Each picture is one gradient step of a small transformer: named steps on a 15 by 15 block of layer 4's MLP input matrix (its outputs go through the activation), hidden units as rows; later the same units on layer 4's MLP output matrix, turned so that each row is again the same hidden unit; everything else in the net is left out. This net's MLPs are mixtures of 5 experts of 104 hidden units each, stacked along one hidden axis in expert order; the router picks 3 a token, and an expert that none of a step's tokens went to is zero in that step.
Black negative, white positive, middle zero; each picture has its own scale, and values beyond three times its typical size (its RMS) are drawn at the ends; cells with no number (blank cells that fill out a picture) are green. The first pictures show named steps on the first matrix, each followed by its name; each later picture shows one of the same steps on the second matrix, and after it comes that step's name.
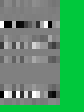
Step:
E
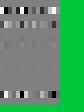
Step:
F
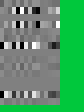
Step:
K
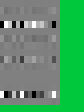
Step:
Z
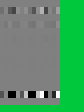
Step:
F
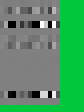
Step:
K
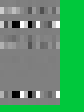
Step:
K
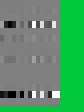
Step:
Z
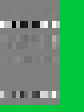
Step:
E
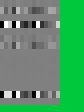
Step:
K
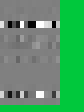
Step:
E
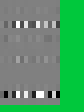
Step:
Z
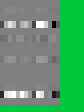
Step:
Z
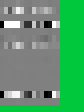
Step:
K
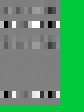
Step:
K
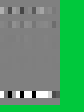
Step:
F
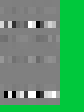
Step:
Z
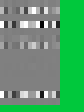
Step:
K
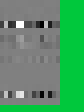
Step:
E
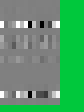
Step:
E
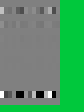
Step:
F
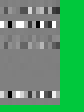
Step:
K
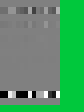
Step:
F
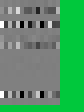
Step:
K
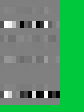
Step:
Z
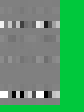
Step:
Z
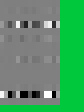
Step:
Z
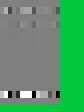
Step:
F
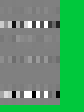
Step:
Z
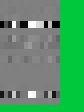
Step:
E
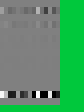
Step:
F
